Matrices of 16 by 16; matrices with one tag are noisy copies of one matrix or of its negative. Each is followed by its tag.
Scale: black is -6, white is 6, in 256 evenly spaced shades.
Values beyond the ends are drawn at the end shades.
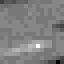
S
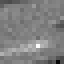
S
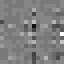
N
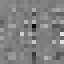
N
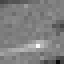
S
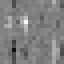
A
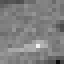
S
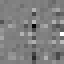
N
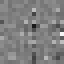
N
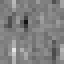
A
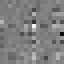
N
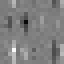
A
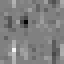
A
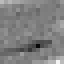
S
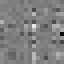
N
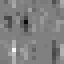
A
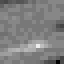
S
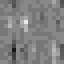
A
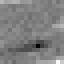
S
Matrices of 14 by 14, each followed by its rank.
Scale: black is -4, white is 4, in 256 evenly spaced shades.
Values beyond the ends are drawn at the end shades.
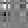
one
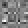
two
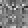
three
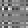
one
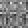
three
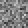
full rank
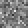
full rank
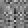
three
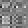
two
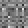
two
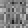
three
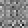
three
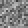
full rank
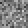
full rank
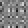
two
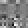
two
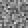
full rank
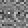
three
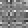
three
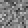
full rank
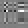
one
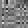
two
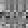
two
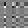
one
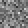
full rank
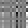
one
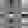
one
